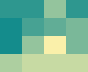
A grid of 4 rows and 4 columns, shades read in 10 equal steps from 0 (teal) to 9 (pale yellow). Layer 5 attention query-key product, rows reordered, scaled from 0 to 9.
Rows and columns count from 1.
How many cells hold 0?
2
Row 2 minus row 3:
0 -3 -6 0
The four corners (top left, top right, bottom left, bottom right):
1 1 6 7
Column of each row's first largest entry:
3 4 3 2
